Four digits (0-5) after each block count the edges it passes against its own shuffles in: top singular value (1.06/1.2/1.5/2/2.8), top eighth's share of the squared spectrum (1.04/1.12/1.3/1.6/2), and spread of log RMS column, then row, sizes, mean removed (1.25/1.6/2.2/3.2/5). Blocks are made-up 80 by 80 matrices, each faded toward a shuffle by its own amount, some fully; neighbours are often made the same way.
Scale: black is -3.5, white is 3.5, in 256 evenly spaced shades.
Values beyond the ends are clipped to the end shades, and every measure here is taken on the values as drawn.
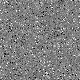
2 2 0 0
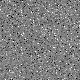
1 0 0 0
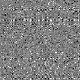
4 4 2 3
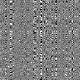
4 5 4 2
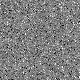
2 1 0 0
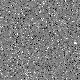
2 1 0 0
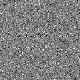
3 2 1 1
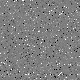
2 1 0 0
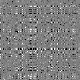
5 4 3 3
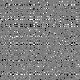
5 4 2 3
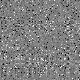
3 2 1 1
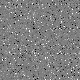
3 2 0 0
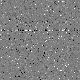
3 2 0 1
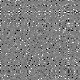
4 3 2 2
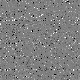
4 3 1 1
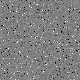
2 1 0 0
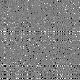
5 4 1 2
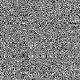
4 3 1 2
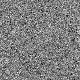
2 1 0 0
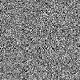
3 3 1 1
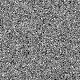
0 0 0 0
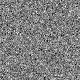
2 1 0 0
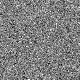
0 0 0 0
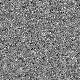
0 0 0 0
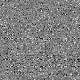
3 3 0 2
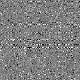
4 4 1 3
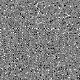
3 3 1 2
